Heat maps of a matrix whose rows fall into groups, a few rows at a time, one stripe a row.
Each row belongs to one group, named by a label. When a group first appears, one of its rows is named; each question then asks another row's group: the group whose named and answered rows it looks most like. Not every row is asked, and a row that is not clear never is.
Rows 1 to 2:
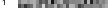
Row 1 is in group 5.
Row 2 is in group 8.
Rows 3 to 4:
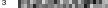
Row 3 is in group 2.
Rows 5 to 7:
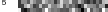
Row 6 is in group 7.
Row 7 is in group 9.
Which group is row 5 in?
2
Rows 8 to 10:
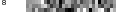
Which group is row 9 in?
5
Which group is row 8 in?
5
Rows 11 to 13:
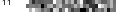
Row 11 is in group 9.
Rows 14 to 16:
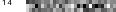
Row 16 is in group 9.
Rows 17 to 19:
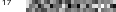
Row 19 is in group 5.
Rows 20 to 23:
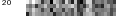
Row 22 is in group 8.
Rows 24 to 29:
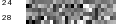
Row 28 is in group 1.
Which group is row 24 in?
9
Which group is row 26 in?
1
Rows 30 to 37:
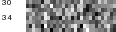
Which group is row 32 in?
9
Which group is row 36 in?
1
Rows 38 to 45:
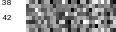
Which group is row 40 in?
7
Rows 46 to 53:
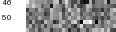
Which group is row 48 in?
2
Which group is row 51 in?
1
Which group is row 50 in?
2
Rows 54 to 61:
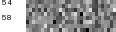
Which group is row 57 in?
1
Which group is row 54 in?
1
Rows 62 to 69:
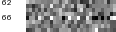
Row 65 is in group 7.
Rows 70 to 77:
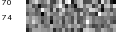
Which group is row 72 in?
5
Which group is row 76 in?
2
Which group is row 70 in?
7
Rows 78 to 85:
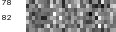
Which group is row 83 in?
9
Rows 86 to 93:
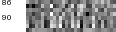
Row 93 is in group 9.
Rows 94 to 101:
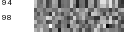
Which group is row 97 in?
1
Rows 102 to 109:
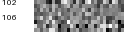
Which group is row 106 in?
5
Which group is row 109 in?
5
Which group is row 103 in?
7
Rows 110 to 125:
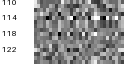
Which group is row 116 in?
2
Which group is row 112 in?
2
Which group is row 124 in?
1
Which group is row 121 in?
5
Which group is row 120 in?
2
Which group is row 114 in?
1
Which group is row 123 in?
7
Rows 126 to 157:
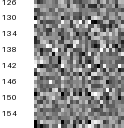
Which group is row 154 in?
2
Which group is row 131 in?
9
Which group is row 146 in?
5
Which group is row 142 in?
9
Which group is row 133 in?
1
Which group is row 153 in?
9
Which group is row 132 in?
2
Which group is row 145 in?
9
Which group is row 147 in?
9
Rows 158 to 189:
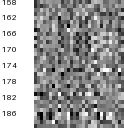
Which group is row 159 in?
8
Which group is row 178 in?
7
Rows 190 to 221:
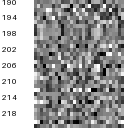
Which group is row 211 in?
1
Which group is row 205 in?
9
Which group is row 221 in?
7
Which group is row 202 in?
5
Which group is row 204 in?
8
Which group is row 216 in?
1
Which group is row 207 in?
1
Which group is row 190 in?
1
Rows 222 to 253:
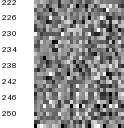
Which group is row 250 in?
2
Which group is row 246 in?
2
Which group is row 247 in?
5
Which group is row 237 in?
1
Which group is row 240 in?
5
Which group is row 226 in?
5
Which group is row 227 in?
1
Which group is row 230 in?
9
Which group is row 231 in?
5
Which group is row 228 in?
2
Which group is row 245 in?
2
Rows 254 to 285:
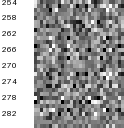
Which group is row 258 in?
2
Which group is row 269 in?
7
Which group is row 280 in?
1
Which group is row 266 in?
1
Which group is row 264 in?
1
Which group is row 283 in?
1
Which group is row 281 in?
5
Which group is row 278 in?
9
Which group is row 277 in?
7
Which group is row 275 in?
1
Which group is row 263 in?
5
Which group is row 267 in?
7
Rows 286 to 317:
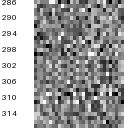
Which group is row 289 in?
1
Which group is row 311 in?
7
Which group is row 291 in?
7
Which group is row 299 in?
8
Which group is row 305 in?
2
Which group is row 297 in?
1
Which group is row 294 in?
9
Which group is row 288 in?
1
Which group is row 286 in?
5
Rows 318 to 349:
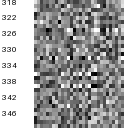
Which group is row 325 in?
1
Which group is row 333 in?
7
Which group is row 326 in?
1
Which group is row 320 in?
9
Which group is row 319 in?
1
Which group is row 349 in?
5
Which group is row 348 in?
8
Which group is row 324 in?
2
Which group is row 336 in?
9
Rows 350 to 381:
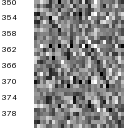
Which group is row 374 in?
1
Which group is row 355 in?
7
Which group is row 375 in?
1
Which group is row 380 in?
7
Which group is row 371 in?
5
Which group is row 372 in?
5
